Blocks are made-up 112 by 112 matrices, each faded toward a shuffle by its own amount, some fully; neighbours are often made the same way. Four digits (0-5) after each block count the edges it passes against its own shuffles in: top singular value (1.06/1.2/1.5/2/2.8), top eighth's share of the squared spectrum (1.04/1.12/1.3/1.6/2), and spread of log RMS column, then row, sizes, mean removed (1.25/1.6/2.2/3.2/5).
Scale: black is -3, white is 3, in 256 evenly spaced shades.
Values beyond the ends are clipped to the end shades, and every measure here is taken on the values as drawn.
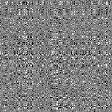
5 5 3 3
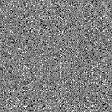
4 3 2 2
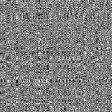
5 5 3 3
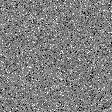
1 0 0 0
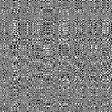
5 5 4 4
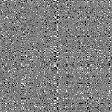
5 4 3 2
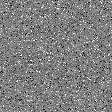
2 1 0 0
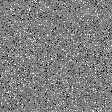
2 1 0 0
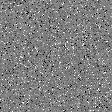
0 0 0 0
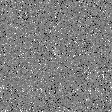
2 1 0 1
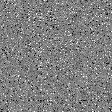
3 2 1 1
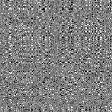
5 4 3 3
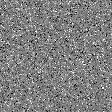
1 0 0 0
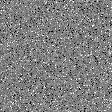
0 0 0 0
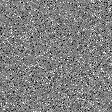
2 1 0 0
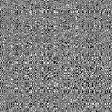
5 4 3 3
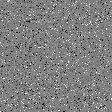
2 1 0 0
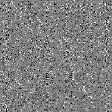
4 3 2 1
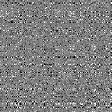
5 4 3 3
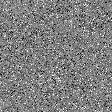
1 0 0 0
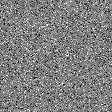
0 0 0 0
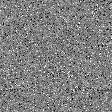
0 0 0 0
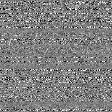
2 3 0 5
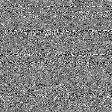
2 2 0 4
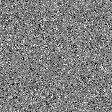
0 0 0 1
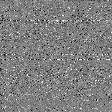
2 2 0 3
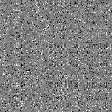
4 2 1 1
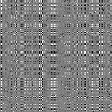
5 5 4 4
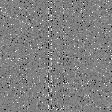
4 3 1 1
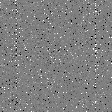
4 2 1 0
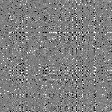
5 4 3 3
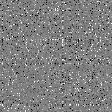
4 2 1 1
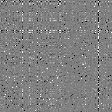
5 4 2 2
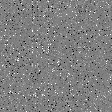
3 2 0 0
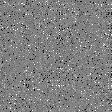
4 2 1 1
